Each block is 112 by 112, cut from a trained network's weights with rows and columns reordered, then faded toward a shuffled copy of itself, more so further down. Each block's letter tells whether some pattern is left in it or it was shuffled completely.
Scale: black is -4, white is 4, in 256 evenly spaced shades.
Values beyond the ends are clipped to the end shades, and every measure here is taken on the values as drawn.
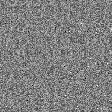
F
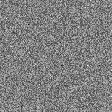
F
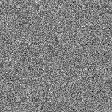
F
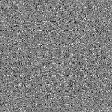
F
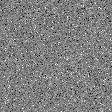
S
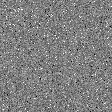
S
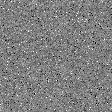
S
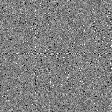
F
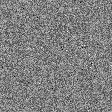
S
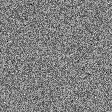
S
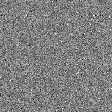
F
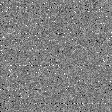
F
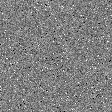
S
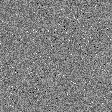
S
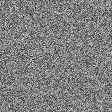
S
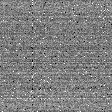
F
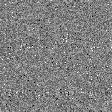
F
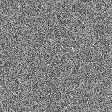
F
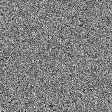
S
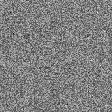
F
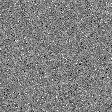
S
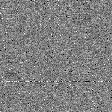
F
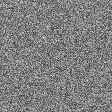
S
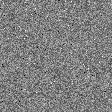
S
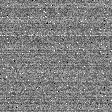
F
